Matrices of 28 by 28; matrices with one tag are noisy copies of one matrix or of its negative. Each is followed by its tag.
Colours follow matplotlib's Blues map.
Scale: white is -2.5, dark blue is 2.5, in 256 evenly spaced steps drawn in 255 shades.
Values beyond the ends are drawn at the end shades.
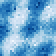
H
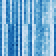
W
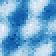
H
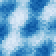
H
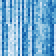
W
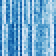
W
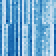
W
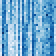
W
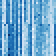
W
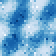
H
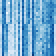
W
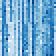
W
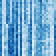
W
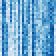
W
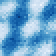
H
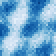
H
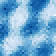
H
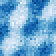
H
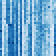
W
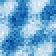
H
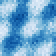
H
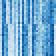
W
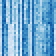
W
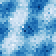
H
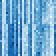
W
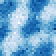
H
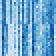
W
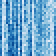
W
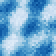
H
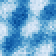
H
